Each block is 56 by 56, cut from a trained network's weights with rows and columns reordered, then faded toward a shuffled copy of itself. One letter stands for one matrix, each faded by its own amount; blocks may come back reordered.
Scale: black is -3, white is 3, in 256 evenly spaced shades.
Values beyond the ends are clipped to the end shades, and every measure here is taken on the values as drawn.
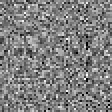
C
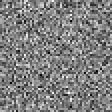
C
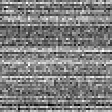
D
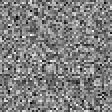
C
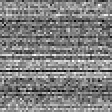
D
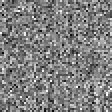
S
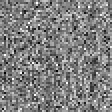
S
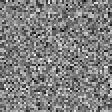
C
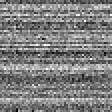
D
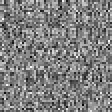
C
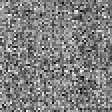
S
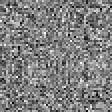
C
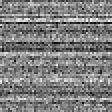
D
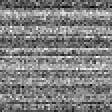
D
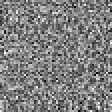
C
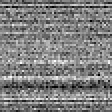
D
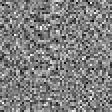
C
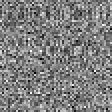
C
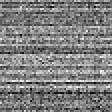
D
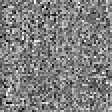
S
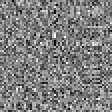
C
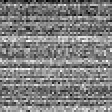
D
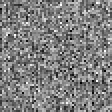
S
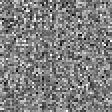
S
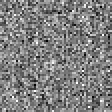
S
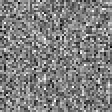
S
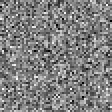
S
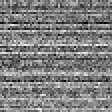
D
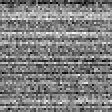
D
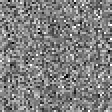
S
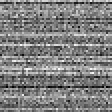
D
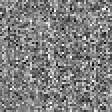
S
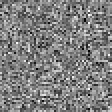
C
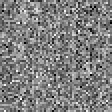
S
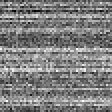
D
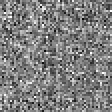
S
